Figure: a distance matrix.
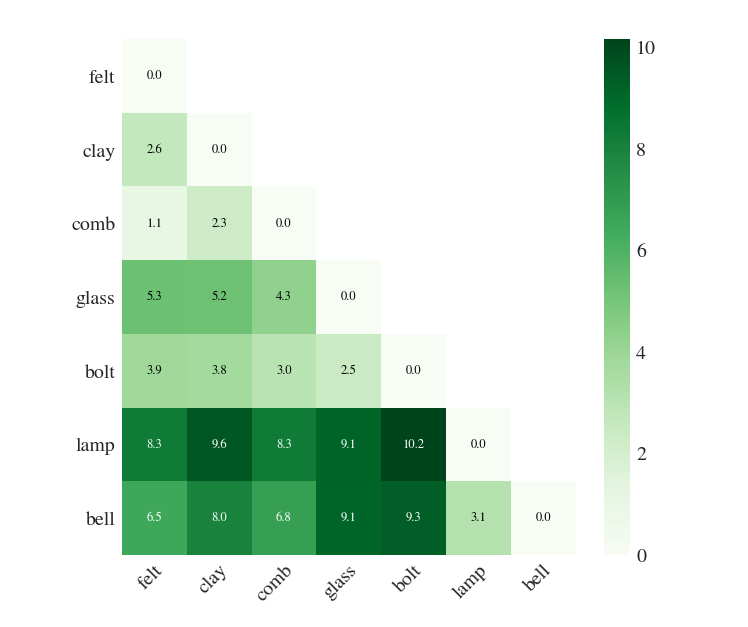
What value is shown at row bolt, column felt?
3.9
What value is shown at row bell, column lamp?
3.1
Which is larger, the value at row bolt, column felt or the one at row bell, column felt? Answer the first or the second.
the second
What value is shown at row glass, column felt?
5.3
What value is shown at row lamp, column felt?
8.3
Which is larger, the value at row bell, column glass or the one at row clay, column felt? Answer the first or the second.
the first
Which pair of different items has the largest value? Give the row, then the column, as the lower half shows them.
lamp, bolt
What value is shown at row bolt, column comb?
3.0
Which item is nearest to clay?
comb
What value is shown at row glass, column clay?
5.2
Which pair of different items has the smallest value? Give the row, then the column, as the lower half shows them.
comb, felt
